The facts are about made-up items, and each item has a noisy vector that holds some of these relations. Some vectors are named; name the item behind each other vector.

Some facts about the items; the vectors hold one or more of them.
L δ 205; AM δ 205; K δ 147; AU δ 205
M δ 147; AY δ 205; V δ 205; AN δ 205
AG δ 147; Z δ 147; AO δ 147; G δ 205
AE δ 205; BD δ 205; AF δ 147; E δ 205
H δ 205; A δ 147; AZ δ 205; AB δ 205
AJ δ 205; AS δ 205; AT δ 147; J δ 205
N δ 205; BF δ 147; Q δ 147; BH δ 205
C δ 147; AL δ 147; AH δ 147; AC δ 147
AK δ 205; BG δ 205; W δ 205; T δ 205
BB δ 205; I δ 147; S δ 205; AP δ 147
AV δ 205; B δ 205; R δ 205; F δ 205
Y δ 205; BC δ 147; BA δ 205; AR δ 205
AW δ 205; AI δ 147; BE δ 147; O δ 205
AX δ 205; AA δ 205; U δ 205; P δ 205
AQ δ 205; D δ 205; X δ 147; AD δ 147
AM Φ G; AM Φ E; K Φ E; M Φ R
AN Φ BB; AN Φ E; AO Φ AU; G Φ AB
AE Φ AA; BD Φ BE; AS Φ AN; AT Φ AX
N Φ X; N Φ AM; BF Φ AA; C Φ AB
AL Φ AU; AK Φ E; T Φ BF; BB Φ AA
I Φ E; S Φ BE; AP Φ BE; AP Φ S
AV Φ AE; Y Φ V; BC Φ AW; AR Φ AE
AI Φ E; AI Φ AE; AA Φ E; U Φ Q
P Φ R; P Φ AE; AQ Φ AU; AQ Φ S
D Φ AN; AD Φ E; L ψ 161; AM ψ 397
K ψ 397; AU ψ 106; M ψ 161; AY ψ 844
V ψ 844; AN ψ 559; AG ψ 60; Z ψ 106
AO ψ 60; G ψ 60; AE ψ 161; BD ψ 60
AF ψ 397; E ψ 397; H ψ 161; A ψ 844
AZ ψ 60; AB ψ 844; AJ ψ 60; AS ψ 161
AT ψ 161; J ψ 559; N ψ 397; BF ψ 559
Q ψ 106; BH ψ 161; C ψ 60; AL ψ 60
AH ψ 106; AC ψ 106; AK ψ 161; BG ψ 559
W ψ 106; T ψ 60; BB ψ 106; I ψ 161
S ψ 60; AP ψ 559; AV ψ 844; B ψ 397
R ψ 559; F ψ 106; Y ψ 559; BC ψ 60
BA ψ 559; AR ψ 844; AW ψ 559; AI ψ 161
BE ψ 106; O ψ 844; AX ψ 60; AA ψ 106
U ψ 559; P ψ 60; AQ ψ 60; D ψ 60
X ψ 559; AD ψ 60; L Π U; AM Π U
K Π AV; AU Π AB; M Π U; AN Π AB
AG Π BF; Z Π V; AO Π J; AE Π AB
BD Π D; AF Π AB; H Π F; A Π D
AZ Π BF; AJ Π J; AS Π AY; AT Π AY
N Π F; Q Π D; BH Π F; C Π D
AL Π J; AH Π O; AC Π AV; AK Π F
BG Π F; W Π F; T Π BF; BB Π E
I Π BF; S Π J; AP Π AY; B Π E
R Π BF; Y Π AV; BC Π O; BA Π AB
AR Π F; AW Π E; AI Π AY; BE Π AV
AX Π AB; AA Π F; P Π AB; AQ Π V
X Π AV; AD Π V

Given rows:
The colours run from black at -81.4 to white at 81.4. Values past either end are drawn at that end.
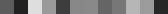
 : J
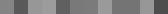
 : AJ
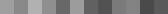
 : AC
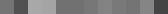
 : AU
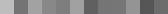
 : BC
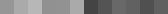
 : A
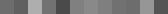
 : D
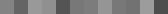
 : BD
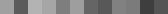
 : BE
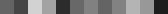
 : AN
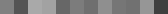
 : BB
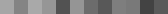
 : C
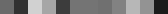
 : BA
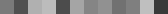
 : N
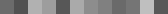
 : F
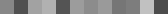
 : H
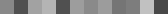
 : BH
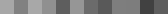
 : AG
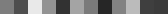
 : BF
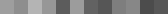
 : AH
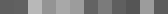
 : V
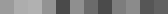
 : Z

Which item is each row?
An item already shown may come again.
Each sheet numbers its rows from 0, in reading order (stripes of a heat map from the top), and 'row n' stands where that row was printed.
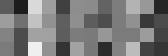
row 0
J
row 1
AF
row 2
L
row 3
BF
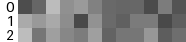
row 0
AB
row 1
AD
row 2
BC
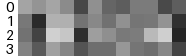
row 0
AD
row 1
AM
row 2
BG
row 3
P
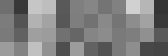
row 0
AW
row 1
B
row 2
AX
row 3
K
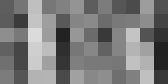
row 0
AV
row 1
E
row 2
AP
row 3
R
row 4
Y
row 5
N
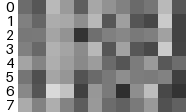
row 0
F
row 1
AR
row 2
AS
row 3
AR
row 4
Q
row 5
AE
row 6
X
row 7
AT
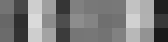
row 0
Y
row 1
U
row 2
BA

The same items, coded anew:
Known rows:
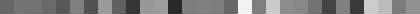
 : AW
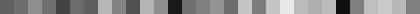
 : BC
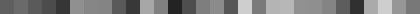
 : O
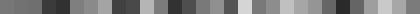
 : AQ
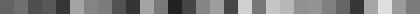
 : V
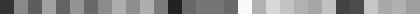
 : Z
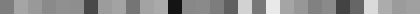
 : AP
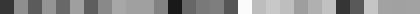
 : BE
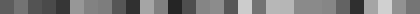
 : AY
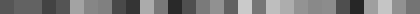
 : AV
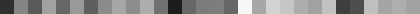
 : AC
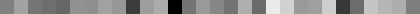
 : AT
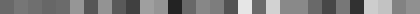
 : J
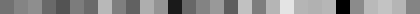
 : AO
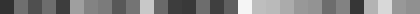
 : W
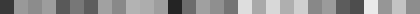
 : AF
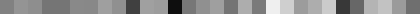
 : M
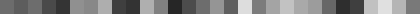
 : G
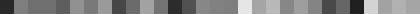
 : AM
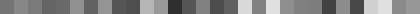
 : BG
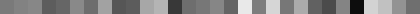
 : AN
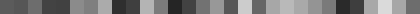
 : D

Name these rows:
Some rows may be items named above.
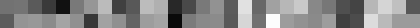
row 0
AX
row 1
BF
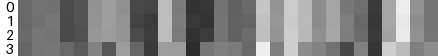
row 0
AR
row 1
AR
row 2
AR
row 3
AW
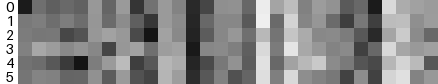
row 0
E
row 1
Y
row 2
AS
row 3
AP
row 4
AX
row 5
BG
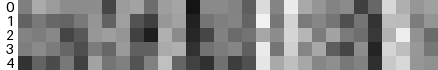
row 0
AP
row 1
R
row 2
AK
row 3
BA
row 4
F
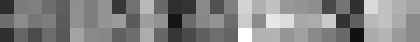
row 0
N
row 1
A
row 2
BB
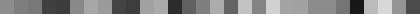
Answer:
AE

